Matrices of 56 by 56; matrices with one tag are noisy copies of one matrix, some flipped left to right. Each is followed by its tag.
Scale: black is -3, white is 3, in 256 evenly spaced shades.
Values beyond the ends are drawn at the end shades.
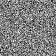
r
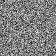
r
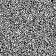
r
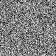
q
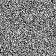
r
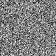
q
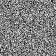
r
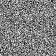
r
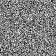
r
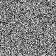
q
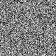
q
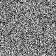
q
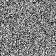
q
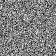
r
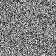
q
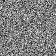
r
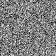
q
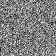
q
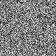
q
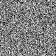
q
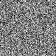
q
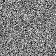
r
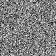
q
